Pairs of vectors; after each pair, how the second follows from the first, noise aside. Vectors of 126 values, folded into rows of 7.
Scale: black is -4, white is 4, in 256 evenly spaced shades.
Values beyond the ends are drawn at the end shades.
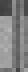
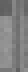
shrunk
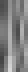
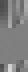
partly zeroed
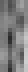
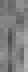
shrunk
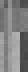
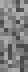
shuffled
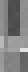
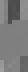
partly zeroed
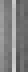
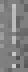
partly zeroed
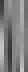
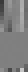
partly zeroed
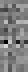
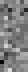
shuffled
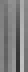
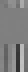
partly zeroed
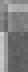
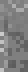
partly zeroed
